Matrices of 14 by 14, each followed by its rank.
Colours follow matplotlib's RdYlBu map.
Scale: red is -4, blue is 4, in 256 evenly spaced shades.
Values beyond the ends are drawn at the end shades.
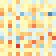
three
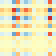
one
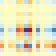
one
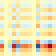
one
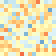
full rank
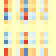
one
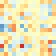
three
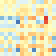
three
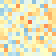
full rank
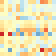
three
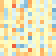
three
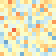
full rank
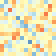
full rank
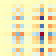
one
